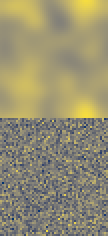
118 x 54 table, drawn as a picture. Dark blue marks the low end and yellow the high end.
It is made of 2 by 1 panels. Panel 1,1: high, smooth. Panel 2,1: middling, fine-grained, strong in contrast.
